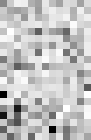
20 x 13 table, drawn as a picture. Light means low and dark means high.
The bottom left is the roughest part. The halves do not mirror each other. No row or column stands out. Most values sit low, with a long tail of high ones. The bottom left is the ninth with the highest average.
